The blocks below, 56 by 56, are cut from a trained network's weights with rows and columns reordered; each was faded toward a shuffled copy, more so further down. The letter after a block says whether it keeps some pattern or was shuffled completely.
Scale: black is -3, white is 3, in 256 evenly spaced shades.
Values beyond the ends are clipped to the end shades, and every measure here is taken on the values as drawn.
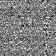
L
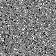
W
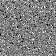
W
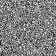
W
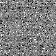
L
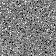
W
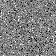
W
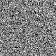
L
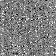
L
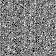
L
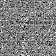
L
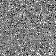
L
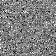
L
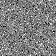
W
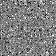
L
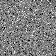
W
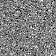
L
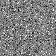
W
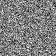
W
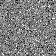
W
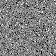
W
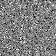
L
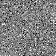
L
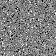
W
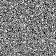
W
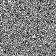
W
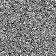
W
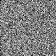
L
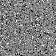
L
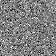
L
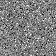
W
